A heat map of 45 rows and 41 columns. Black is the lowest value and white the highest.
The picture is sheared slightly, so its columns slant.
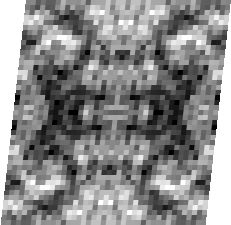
The texture is blotchy. No overall slope runs across the table. Its left and right halves mirror each other, and so do its top and bottom.
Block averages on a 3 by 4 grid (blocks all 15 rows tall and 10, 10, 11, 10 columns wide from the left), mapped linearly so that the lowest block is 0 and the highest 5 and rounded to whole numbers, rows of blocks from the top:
4 5 5 4 / 0 0 1 0 / 4 5 5 4
